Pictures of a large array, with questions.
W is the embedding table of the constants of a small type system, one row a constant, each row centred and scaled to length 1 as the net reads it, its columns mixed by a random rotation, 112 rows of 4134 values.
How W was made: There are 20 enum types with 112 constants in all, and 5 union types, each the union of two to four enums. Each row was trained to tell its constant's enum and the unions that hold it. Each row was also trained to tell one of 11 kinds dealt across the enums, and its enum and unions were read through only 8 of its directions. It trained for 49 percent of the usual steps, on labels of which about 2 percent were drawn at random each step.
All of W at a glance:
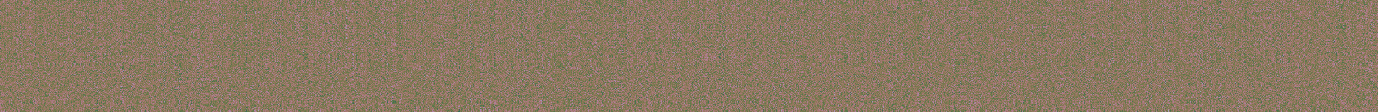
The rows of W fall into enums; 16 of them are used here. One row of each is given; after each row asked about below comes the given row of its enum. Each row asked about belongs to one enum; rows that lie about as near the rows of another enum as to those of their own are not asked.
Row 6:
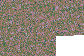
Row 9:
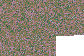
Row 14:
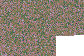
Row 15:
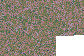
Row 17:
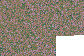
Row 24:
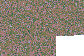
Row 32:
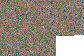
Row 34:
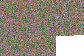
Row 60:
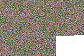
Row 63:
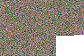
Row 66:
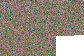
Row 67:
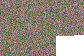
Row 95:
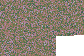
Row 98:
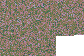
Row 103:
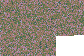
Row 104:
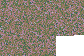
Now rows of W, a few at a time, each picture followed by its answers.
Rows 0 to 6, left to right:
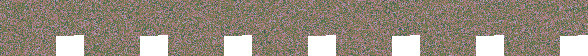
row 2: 95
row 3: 60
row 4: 17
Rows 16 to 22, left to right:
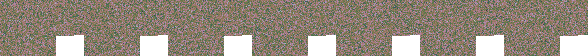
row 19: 95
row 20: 9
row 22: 60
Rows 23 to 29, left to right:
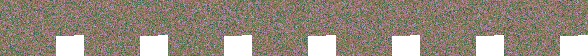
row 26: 67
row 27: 67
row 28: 66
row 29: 95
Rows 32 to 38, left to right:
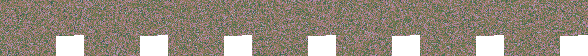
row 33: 63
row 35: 66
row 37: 34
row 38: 104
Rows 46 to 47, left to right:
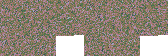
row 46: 24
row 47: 60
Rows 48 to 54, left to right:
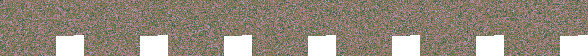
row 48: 6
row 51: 95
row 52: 67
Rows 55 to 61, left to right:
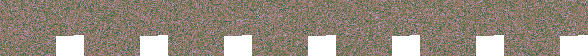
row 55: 66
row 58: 60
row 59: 6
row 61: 15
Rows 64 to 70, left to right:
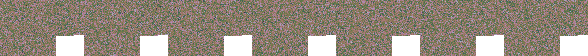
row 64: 63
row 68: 66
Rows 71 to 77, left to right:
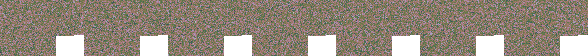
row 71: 17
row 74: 63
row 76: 6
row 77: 104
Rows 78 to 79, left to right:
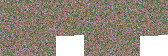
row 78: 103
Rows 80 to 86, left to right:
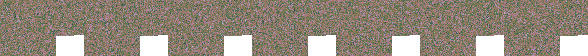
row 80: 60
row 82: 95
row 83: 67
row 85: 17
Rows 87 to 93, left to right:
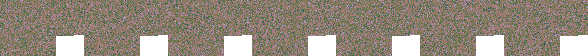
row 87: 32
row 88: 67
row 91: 9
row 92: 6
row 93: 103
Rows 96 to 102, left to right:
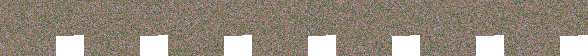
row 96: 9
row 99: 9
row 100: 103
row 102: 103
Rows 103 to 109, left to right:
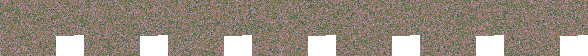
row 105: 14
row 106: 9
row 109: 66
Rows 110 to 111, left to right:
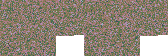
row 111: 6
